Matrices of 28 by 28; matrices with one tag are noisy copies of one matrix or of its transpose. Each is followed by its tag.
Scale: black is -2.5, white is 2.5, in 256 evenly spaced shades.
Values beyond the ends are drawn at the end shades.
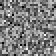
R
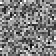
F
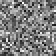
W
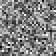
W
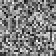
W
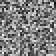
R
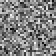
W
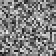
W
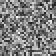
W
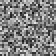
F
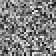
W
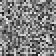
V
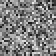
W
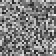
V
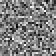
W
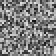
R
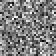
V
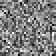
W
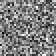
V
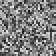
W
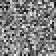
R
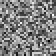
W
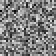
F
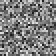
F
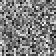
V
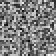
R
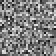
R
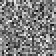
V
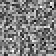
R
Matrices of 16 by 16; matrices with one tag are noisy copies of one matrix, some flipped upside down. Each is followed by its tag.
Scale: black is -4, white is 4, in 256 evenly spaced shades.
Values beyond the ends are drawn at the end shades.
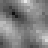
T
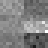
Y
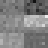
Y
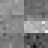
Y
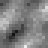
T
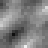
T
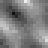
T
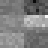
Y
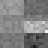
Y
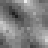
T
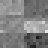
Y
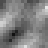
T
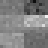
Y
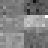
Y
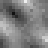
T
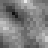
T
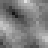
T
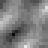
T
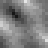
T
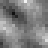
T
